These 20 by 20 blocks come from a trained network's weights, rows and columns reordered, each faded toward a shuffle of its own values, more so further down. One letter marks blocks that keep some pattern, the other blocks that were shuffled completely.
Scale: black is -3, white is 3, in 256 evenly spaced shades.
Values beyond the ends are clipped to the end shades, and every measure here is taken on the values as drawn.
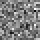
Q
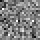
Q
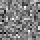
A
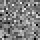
A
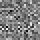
Q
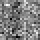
Q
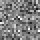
A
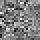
Q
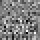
Q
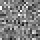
Q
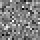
A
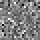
A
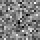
A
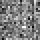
Q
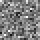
A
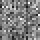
Q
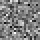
A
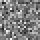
A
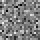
A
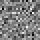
Q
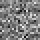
Q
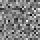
Q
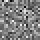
Q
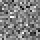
Q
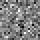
A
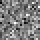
A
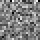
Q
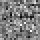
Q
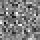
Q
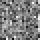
Q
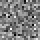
A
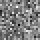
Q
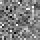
A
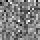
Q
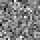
A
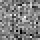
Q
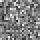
A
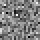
A
